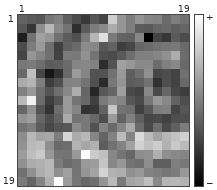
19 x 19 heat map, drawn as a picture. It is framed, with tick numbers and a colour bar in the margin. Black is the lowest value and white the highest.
On average the colour sits 50% of the way up the scale. A horizontal seam about 70% of the way down splits the table, and the bottom part is higher. Rings spread out from the middle right.
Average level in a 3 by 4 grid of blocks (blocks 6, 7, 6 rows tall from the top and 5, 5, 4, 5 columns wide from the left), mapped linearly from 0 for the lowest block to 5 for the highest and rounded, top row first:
1121 / 1120 / 5545
